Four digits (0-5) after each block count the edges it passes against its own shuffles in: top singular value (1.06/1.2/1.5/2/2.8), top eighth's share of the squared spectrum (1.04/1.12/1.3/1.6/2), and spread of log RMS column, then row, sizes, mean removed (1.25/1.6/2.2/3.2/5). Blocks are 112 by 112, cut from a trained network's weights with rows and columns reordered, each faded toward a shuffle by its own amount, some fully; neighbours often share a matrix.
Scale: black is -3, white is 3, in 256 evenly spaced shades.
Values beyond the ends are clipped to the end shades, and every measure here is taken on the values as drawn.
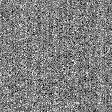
2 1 0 0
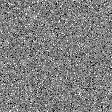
0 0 0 0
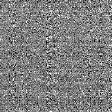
3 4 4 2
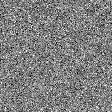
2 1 0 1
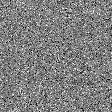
0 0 0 0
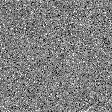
0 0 0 0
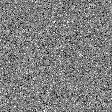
0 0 0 0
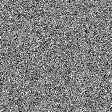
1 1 0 0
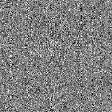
3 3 3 1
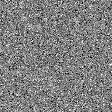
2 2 1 0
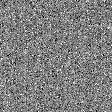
1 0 0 0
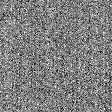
2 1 0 1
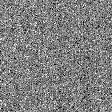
1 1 0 0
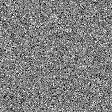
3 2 0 1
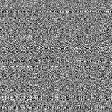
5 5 1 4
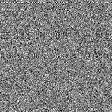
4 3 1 2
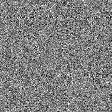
3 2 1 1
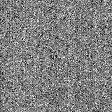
2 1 0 0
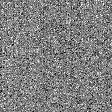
1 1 0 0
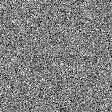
1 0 0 0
